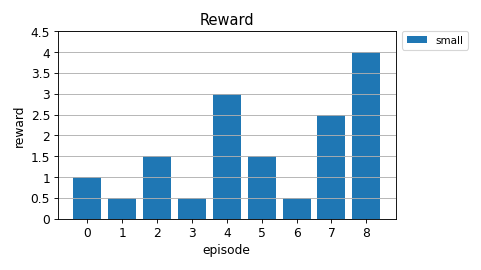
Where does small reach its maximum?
8
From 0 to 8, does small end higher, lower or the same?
higher
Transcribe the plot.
Title: Reward
x-axis: episode, ticks 0 1 2 3 4 5 6 7 8
y-axis: reward, ticks 0 0.5 1 1.5 2 2.5 3 3.5 4 4.5
Legend: small
Values:
small: 1 0.5 1.5 0.5 3 1.5 0.5 2.5 4
